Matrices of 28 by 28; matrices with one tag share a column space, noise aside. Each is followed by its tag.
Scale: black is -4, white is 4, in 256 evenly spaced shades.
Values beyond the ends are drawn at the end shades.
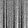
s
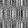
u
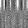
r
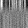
r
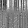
r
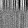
r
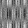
u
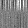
r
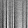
s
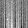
s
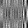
u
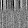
r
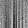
s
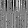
r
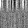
r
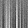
s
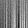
s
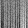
s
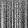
s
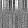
r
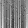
s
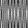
u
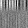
r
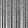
s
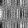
u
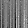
s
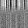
r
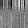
r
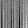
s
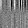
r
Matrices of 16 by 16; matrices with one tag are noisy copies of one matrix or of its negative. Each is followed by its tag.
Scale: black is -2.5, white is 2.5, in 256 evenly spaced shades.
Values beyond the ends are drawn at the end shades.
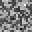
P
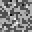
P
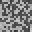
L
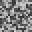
P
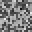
P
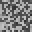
L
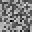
L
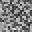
L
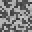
P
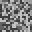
L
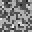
P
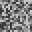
L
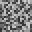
L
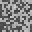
L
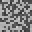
L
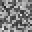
P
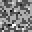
P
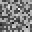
L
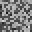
L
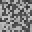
L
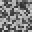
P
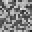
P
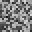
L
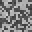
P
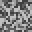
P
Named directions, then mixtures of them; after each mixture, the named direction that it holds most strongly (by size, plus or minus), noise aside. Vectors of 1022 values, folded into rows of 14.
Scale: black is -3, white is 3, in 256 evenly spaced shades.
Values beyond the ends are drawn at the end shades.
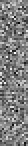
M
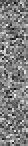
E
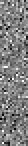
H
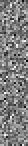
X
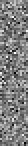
M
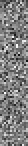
X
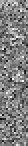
E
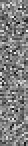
M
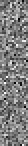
X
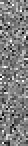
H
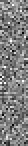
M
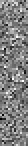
E
